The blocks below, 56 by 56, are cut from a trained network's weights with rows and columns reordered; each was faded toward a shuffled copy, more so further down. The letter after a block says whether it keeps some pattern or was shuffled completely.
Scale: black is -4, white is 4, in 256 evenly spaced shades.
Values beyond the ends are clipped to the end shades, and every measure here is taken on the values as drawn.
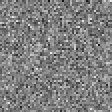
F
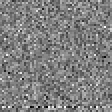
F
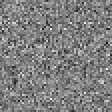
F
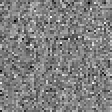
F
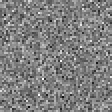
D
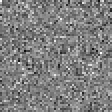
F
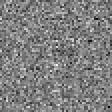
F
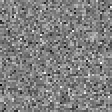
D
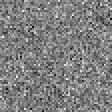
D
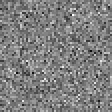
F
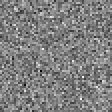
D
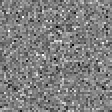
D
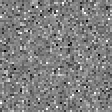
D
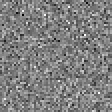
D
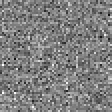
F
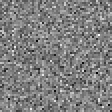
D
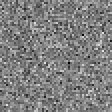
D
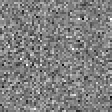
F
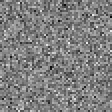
D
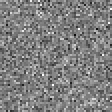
D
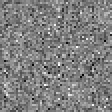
F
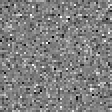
D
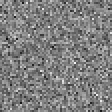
D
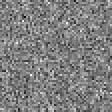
F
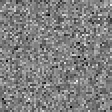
D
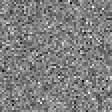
D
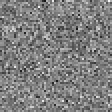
F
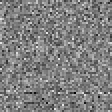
F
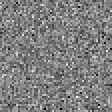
D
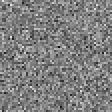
F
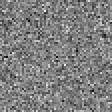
D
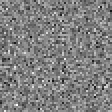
F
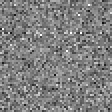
F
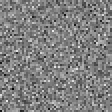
D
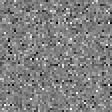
F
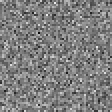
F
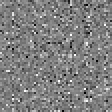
F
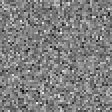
D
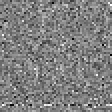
F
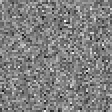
D
